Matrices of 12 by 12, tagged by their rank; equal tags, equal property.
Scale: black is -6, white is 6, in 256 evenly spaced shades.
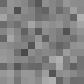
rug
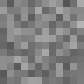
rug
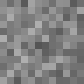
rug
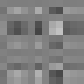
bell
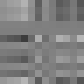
bell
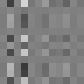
bell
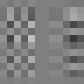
bell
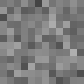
rug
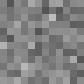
rug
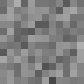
rug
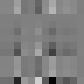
bell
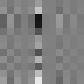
bell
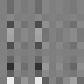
bell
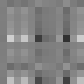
bell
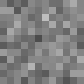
rug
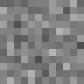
rug
